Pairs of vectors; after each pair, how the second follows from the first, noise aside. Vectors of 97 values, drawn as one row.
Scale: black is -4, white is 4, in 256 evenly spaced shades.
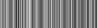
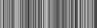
shuffled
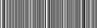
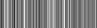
shuffled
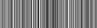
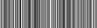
wrapped around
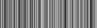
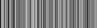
shuffled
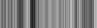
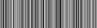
shuffled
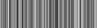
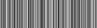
shuffled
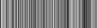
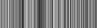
wrapped around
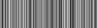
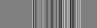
partly zeroed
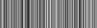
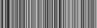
wrapped around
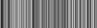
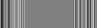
partly zeroed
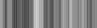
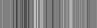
partly zeroed
